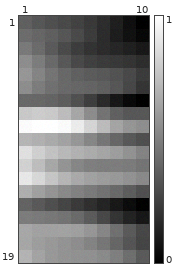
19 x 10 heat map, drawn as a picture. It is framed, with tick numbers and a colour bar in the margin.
Grain: streaks across. Ninth with the highest average: middle left. Histogram: bell-shaped. Ninth with the lowest average: top right. Slope: up to the bottom left.
